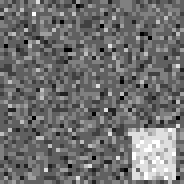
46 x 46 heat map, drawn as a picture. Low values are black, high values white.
Odd patch: higher, in the bottom right. Mirror symmetry: none. Stripes: none. Ninth with the highest average: bottom right.
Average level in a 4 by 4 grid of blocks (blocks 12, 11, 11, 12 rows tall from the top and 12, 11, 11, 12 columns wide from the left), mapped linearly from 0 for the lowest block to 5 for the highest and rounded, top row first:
0 0 0 0 / 0 0 0 0 / 0 0 0 1 / 0 0 1 5
